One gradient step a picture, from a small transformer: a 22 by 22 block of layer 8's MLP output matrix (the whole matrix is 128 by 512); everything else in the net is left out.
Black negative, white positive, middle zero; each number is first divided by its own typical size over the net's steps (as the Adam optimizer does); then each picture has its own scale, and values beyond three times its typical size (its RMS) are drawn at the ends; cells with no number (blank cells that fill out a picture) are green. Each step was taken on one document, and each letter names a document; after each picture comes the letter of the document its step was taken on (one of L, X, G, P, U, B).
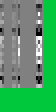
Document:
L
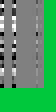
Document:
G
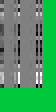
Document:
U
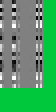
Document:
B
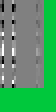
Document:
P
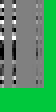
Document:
G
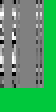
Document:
G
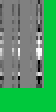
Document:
L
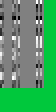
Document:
B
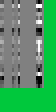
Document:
L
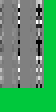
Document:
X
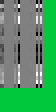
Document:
U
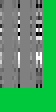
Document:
X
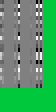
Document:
X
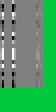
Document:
P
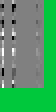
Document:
P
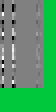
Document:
P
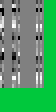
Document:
B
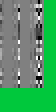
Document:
L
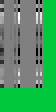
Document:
U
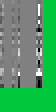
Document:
L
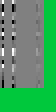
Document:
P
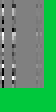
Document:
P
